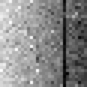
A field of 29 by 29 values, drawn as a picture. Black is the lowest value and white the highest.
Stripes: none. Slope: up to the left. Odd lines: column 22.
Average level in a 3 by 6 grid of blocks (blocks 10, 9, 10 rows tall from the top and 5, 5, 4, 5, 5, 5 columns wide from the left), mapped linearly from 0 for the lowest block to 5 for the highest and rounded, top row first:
5 4 3 2 1 0 | 5 4 3 2 0 0 | 5 4 3 2 0 0
